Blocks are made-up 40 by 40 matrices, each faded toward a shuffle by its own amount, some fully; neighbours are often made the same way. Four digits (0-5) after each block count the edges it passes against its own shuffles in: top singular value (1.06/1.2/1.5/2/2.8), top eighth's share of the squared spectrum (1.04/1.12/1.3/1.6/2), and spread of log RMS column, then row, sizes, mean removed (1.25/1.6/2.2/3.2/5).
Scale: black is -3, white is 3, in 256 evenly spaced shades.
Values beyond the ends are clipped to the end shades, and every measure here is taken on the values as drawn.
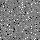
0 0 0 0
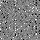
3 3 1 0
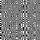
4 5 3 2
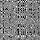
4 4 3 2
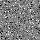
1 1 1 0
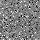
2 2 1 0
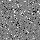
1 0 0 0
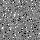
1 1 0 0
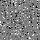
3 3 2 0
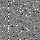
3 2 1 0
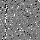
3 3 1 0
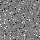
2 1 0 0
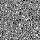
3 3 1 1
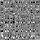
4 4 2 2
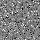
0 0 0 0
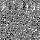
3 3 0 1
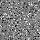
1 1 0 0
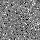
0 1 0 0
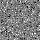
1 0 0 0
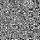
3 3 1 1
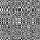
4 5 3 3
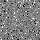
1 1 0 0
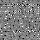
3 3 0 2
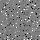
2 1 0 0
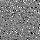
2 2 0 1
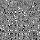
3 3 1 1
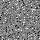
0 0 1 0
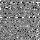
2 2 0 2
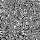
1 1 2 0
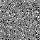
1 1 1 0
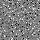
0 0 0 0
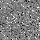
0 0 0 0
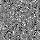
0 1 1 0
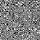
3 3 1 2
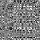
4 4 2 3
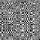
4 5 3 3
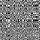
4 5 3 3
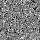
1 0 0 0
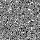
2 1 0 0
